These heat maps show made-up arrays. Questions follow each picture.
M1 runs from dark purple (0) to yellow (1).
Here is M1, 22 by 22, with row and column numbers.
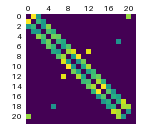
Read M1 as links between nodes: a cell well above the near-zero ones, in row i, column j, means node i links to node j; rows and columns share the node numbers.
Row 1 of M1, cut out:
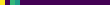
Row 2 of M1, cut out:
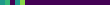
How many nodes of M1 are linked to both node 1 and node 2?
2
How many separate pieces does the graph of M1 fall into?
2
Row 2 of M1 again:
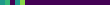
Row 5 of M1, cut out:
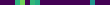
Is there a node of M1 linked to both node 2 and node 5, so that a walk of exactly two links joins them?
yes
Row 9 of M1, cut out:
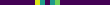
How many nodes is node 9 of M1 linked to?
4
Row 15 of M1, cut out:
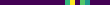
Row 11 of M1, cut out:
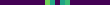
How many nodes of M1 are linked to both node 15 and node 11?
1
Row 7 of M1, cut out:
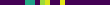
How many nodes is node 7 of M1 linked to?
5
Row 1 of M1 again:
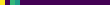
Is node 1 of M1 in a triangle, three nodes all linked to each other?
yes
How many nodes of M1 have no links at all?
1
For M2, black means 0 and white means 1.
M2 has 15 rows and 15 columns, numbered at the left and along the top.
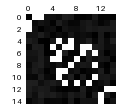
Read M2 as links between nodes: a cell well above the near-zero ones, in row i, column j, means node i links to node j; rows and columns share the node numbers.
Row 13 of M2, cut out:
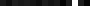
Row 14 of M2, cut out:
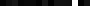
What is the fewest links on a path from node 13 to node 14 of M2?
2
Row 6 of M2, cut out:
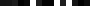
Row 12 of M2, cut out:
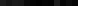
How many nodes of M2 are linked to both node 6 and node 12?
0
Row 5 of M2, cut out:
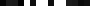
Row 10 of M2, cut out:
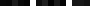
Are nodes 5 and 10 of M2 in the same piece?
yes
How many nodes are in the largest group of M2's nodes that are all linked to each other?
3
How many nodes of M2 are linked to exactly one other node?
4
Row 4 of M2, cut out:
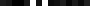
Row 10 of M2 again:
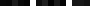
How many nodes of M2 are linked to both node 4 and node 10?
1
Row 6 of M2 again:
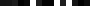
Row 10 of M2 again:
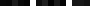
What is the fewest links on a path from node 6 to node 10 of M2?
2
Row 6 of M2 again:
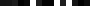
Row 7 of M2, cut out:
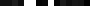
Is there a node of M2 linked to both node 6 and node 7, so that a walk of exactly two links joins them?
yes
